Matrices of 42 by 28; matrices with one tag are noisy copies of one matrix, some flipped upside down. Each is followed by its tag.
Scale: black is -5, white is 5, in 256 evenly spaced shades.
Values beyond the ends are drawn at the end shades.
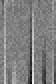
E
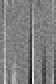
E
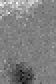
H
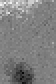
H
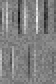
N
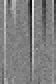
E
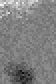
H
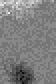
H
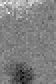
H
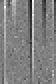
E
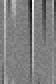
E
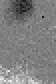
H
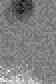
H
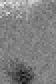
H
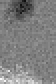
H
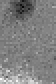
H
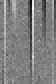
E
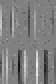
N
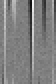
E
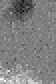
H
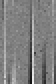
E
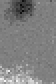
H
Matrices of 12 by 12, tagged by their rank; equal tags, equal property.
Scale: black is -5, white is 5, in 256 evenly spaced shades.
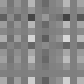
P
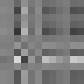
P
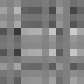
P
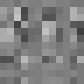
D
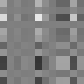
P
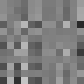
D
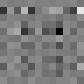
D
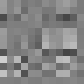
D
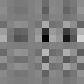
P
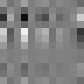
P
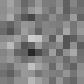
D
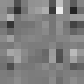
D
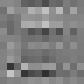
D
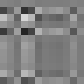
P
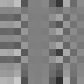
P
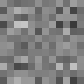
D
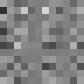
D
